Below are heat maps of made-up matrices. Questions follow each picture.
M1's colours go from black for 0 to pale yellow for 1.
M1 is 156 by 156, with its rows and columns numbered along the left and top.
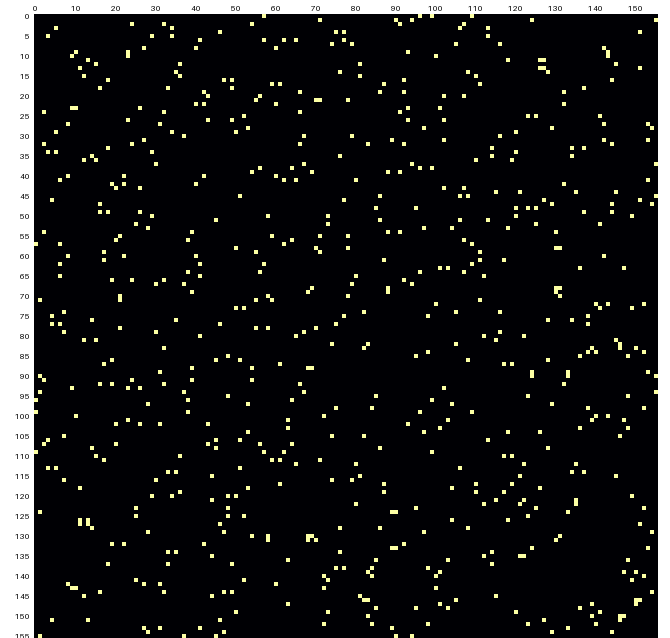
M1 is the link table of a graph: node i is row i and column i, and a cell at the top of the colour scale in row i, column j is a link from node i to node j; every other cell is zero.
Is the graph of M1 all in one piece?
yes
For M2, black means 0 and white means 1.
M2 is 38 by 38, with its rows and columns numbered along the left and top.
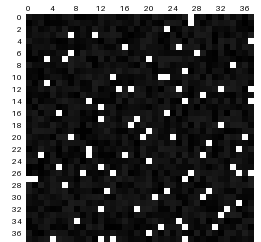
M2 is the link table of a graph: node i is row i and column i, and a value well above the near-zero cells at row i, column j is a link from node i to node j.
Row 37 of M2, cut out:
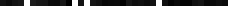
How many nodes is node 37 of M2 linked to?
4
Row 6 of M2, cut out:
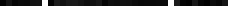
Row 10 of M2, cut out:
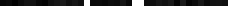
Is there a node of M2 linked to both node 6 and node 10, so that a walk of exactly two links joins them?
no
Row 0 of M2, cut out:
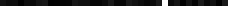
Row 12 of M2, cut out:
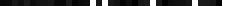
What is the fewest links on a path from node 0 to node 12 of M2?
4
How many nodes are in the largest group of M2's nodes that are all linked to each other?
3
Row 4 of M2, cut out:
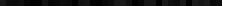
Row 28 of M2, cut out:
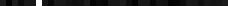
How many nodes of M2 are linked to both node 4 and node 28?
0
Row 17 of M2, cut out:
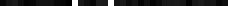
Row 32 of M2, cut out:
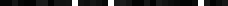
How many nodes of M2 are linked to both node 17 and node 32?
2
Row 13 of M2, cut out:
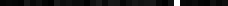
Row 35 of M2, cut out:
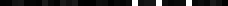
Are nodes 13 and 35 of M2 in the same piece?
yes
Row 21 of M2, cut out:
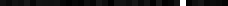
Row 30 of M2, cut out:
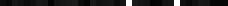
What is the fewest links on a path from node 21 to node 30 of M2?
1
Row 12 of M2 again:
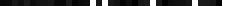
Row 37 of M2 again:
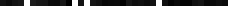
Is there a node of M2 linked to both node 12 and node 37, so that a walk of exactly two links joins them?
no
